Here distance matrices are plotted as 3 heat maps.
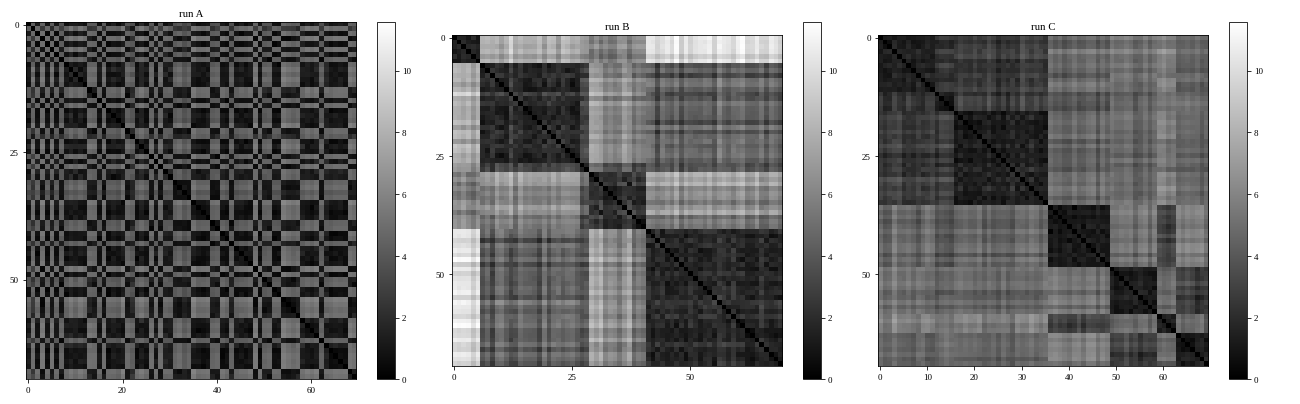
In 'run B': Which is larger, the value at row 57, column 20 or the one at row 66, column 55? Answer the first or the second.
the first
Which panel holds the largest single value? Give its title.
run B
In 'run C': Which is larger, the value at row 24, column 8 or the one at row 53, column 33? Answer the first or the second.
the second
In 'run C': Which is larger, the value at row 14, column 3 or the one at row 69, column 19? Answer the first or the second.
the second
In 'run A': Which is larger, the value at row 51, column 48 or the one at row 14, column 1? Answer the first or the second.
the second
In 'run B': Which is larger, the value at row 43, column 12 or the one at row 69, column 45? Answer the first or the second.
the first
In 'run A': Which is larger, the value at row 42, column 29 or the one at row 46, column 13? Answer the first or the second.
the second
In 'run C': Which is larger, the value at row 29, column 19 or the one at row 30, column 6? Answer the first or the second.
the second
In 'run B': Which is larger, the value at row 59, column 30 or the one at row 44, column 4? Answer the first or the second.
the second
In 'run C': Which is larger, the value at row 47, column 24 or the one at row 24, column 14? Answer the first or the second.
the first
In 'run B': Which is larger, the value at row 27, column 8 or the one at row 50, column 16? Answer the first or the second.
the second
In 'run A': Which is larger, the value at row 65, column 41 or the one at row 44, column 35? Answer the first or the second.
the second
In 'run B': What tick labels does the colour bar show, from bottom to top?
0, 2, 4, 6, 8, 10
